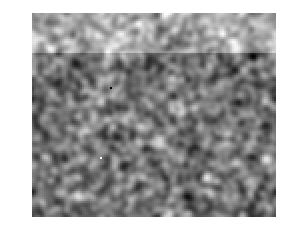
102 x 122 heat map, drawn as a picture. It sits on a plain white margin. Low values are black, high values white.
The texture is blotchy. No regular stripes run through it. Two lone cells stand out: one far higher and one far lower than their neighbours. Overall the values sit about 50% of the way up the scale. The top part is higher, up to a seam about 20% of the way down.
